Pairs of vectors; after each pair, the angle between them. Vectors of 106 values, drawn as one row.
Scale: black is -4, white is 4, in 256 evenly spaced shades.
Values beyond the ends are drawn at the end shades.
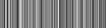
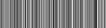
orthogonal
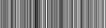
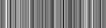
orthogonal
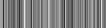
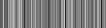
nearly opposite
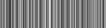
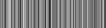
nearly opposite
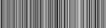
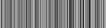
partly aligned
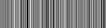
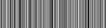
partly opposed
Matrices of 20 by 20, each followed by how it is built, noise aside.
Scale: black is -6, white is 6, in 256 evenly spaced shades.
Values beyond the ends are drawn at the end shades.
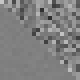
upper triangular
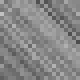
Toeplitz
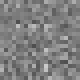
low rank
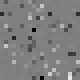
sparse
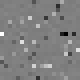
sparse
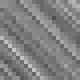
Toeplitz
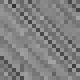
Toeplitz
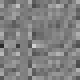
low rank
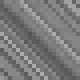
Toeplitz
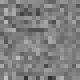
low rank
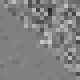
upper triangular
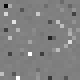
sparse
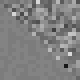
upper triangular
